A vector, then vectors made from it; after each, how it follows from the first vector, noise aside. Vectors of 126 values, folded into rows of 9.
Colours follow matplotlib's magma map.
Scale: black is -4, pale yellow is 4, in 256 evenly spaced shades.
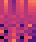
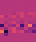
partly zeroed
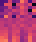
reversed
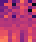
reversed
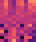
copied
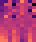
reversed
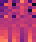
reversed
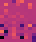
partly zeroed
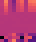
partly zeroed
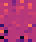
partly zeroed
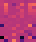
partly zeroed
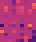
partly zeroed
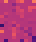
partly zeroed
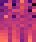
reversed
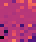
partly zeroed
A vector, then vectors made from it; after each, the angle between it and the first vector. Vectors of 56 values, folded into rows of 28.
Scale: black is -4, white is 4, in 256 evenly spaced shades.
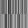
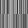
partly opposed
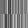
nearly parallel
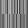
nearly opposite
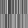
nearly parallel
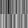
partly aligned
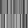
partly opposed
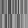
nearly parallel
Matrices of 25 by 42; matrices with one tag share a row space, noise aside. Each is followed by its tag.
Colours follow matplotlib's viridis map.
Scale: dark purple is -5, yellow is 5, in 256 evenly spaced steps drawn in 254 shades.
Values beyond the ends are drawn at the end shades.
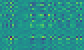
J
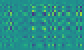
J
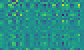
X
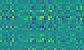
J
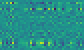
J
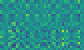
X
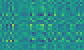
J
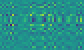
J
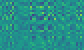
J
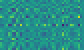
X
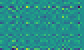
X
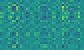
X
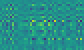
J
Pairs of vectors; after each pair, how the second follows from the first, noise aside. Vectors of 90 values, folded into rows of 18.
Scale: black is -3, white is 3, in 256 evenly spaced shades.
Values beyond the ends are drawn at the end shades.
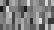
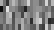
copied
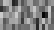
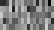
shuffled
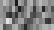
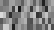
shuffled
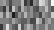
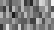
copied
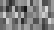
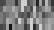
shuffled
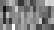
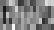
copied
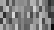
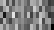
copied
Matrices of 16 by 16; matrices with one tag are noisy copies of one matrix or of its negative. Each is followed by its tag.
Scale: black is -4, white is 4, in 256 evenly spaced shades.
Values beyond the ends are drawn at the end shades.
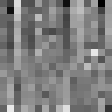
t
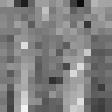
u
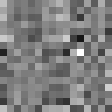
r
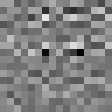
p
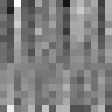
t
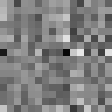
r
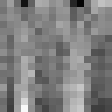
u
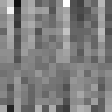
t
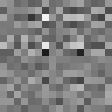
p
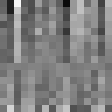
t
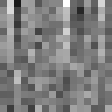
t
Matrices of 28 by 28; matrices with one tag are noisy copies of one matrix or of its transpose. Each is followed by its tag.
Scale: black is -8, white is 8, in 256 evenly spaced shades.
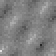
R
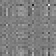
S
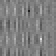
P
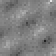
R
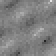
R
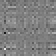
S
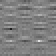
P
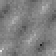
R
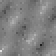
R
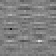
P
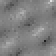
R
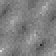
R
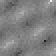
R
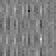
P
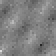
R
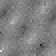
R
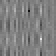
P
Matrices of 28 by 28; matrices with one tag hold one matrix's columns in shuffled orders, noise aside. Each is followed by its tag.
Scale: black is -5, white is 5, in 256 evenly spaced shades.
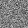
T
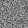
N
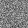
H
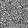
N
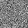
N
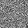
N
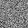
H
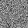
N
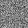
N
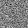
T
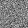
H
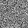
N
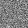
T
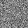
N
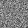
H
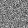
T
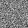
H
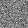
N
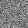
T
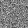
N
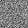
H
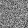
H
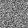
H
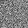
N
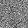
N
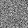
N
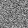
T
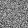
H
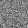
H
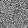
T
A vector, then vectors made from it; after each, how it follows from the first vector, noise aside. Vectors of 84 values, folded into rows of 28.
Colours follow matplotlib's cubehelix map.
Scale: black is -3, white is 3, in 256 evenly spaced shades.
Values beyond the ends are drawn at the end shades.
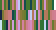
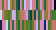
negated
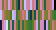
negated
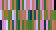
negated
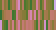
shrunk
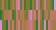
shrunk
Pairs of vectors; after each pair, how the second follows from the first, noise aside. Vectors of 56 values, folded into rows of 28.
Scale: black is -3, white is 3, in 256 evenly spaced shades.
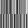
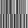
copied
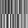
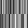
shuffled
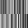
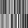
copied
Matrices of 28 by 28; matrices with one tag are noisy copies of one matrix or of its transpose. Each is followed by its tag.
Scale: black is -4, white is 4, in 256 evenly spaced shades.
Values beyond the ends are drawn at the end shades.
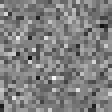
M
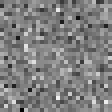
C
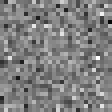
C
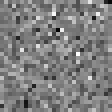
M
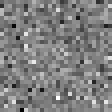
C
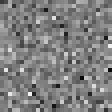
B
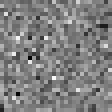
M
